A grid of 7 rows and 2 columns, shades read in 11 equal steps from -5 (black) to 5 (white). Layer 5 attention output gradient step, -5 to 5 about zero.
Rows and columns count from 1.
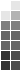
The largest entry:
5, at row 1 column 1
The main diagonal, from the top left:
5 2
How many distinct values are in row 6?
2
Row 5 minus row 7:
2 1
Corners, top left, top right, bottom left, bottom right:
5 4 -3 -2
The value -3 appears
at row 6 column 1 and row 7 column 1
